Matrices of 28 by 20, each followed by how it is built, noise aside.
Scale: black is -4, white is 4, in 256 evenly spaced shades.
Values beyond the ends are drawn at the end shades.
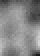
smooth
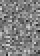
noise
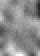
smooth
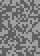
noise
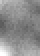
smooth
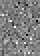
noise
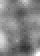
smooth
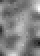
smooth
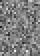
noise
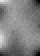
smooth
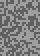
noise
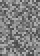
noise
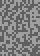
noise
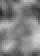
smooth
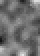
smooth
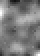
smooth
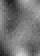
smooth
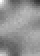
smooth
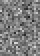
noise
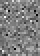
noise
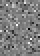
noise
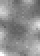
smooth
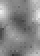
smooth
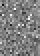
noise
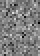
noise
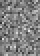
noise
